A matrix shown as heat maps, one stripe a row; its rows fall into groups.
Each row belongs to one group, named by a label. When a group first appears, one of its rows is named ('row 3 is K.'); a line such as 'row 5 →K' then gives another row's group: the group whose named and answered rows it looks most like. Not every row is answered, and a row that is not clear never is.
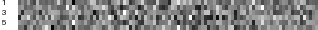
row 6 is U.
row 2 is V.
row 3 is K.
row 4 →U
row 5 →V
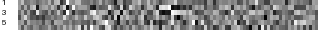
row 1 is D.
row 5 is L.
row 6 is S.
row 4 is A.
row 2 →V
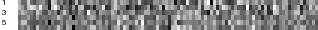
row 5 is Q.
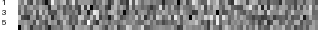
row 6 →A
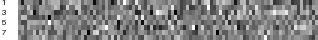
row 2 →D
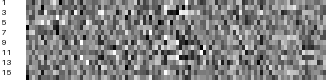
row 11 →L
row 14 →A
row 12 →V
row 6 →A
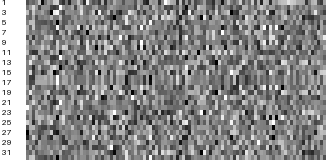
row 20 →K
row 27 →A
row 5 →Q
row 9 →S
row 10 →S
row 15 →A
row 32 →Q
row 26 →A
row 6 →S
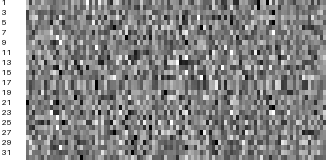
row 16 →L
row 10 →K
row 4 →U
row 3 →A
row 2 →S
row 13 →V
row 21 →A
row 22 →A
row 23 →A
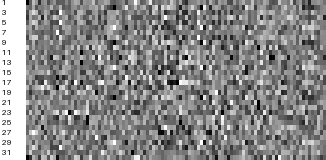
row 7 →S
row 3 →U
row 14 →L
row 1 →A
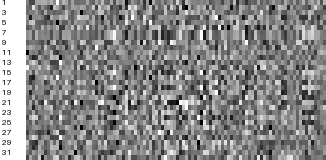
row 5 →Q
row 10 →K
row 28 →U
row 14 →S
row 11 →A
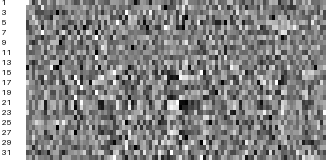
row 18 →V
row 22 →V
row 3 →Q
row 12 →K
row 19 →K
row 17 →S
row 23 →D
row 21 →V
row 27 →V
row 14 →A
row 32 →L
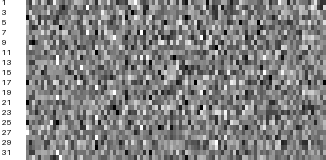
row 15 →D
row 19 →L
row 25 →A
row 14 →V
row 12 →S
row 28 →K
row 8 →L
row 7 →S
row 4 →A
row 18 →K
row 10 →K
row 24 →K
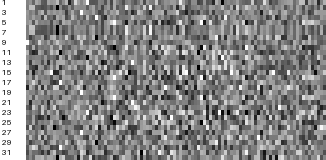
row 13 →K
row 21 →K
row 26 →A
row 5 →L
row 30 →U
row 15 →A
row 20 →L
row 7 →Q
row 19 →V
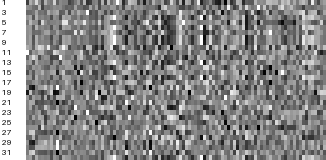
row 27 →Q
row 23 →D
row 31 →Q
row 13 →L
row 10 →S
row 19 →A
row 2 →D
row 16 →L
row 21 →Q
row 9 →L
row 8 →L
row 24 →V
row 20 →K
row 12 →U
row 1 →U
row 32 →L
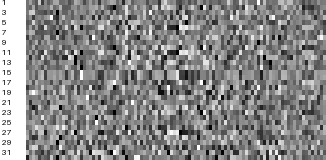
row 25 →K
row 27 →V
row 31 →S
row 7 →Q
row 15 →V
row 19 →Q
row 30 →U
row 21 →K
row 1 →D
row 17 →L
